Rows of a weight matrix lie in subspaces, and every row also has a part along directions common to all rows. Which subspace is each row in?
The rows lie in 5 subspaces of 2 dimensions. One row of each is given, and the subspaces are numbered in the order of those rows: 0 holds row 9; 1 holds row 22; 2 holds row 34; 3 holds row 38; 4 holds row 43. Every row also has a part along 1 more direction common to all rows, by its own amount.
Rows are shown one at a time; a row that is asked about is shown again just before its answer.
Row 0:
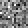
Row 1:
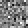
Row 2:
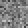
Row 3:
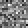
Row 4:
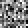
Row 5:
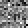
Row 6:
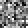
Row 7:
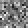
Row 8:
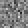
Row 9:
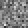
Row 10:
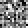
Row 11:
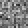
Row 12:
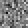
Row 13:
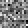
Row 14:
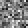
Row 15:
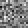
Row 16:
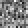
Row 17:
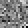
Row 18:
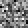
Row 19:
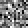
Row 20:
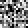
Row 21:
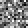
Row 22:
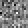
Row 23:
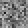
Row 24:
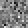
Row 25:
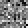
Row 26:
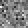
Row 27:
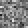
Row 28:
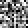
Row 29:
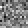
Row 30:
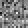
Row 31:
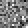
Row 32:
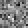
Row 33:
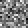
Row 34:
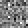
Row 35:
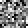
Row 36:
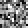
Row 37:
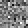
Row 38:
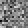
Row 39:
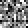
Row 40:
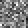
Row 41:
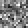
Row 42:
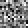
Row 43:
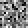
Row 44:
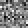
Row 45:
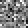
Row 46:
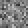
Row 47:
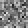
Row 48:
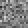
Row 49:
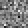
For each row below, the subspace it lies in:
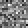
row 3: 1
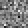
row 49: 0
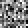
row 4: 1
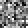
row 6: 0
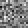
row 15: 3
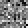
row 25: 2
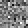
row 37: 2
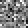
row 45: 0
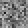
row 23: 4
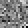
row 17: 2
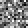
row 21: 4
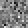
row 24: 0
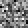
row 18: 3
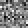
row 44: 3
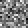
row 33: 0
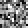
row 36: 4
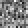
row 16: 1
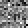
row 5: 2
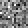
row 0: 1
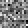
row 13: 1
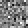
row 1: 2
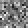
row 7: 4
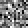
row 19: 0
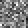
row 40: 0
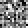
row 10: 4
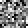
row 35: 0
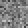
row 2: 2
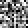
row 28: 1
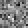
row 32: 4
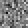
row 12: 0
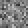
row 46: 4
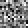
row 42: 3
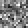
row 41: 4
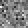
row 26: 3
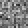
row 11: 1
